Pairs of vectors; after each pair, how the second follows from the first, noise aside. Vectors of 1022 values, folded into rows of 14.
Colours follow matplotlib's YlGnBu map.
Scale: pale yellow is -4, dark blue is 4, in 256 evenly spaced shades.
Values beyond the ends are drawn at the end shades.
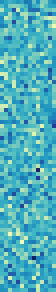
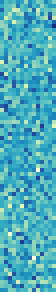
sign-scrambled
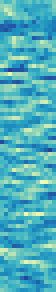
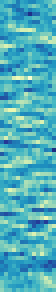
reversed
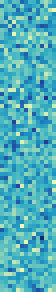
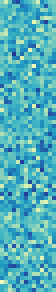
reversed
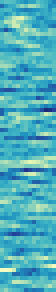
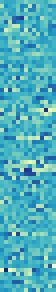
sign-scrambled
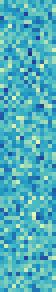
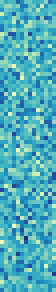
reversed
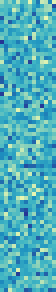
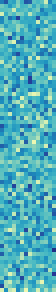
reversed
